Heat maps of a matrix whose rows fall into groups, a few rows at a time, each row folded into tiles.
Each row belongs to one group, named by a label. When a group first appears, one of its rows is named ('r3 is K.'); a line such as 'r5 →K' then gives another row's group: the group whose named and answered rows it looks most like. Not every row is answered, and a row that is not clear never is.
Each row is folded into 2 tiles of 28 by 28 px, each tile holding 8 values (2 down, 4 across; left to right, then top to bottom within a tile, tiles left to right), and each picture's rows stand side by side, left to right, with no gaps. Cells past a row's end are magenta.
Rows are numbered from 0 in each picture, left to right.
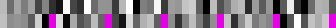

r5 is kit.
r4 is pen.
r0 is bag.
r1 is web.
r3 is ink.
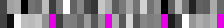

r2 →pen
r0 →kit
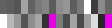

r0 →bag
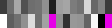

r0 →pen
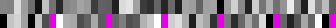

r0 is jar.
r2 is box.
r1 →bag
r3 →bag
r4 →web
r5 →web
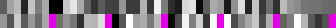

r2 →kit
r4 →pen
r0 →pen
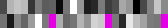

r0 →box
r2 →kit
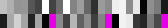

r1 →ink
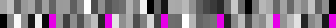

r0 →jar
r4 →kit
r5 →bag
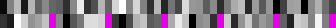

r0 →kit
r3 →bag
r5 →kit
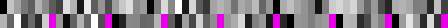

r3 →ink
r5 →ink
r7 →jar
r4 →bag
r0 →pen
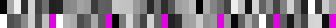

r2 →jar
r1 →bag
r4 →web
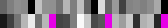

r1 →ink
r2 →bag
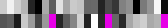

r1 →jar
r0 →ink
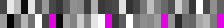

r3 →web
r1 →box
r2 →kit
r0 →web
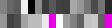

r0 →box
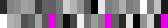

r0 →bag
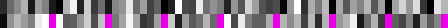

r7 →ink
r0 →box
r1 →pen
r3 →web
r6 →bag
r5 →pen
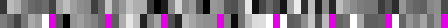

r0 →box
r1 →ink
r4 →box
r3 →ink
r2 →jar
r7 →pen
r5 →pen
